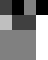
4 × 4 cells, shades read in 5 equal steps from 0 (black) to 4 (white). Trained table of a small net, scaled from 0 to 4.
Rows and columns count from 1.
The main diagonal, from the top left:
1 1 2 4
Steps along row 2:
down same up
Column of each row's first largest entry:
3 4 4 4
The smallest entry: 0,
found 2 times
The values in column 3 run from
1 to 2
